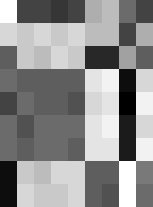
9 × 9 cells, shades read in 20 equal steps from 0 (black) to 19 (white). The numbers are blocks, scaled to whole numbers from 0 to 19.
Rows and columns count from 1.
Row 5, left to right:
5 8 7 7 6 16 17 0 18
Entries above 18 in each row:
1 0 0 0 0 0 0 1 1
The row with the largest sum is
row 2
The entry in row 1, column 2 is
5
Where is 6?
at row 5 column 5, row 6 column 2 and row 9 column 7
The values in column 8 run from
0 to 19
